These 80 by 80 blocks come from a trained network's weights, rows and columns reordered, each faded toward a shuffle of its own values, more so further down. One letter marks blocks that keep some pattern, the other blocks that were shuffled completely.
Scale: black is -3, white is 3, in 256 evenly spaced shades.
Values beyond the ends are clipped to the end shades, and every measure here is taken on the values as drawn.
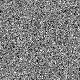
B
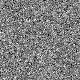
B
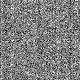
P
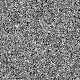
B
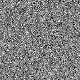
P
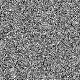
P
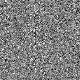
P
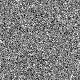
B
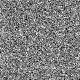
B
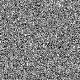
P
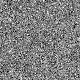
B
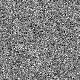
B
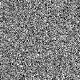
P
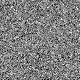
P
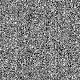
P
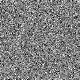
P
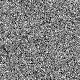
B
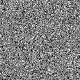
P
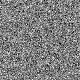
B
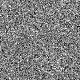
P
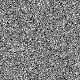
P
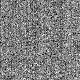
P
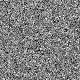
B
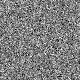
B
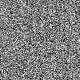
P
